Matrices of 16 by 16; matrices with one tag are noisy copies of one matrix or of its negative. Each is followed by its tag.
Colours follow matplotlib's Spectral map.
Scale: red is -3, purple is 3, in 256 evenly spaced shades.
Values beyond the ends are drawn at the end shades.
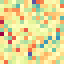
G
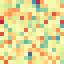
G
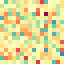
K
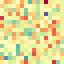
K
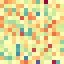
K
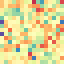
G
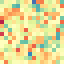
G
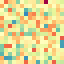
K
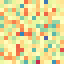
K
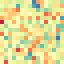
G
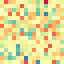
K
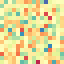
K
